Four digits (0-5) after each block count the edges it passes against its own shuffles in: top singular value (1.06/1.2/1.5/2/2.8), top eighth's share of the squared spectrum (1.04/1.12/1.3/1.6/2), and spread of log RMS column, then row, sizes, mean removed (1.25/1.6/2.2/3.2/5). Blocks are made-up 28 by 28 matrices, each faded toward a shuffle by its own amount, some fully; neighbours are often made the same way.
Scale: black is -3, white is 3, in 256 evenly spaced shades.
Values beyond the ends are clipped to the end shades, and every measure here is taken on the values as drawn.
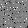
0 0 0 0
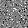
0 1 0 0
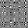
4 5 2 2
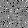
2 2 0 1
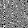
2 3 2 0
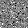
2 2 0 0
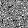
1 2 0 0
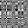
4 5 3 3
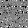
2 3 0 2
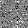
2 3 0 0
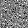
1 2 1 0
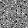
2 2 1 0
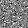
0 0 0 0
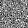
0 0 0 0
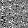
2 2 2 0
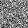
0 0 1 0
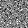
0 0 0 0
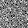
0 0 0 0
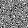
0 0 0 0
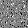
0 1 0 0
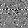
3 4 0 2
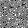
1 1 0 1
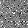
2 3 0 2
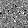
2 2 0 1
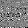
3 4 1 3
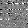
3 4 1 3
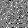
2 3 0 1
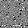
2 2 0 0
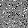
2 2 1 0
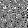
3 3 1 1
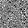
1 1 1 0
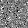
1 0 0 0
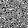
1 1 0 0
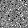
0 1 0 0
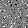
2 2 1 0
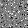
2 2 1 0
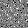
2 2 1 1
